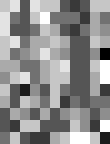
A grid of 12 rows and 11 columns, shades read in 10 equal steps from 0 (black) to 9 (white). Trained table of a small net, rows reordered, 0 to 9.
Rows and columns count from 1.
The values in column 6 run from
3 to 7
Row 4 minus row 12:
3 1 1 4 4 1 -1 -6 -6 0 5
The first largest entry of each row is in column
2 5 1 2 5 11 11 1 3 2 11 8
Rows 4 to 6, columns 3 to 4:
4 6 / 5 6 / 4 4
